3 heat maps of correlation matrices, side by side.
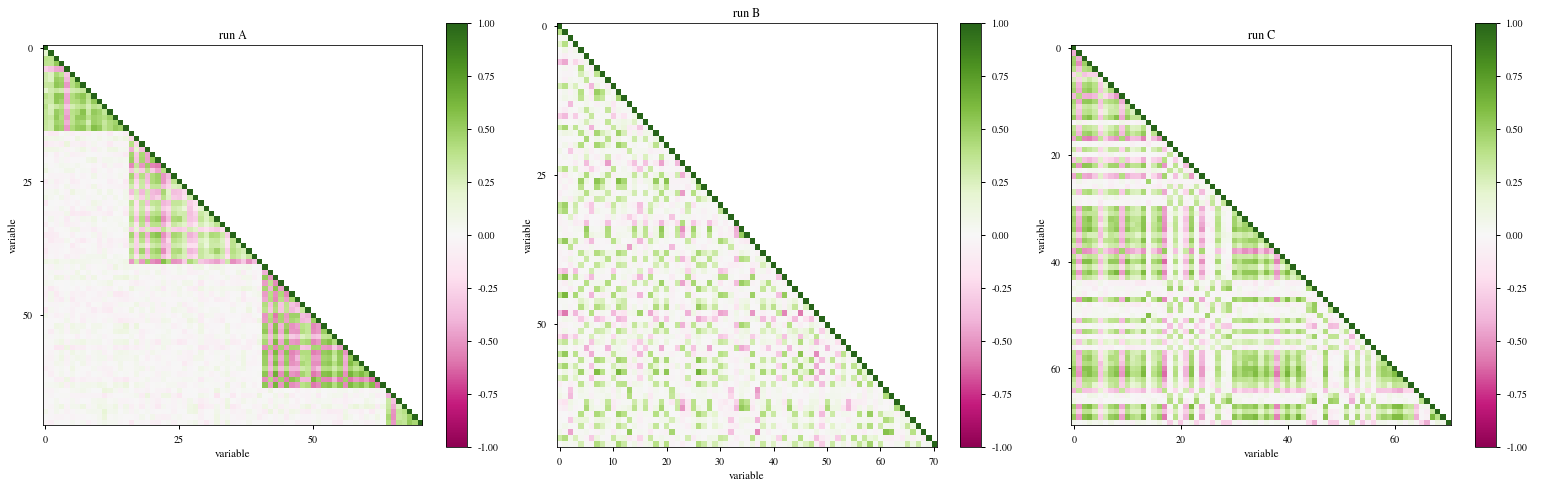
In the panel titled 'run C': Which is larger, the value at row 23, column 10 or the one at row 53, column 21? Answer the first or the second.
the first
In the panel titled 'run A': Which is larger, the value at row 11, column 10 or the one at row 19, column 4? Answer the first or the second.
the first
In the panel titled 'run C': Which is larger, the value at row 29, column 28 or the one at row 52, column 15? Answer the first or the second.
the first
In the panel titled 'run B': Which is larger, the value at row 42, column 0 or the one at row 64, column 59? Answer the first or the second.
the first
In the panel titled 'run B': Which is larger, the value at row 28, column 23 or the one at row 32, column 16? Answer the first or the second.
the second
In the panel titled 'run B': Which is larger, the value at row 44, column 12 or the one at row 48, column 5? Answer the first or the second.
the first
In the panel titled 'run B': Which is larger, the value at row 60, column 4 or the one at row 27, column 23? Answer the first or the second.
the first
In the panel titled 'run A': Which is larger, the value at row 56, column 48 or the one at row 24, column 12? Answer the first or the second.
the second
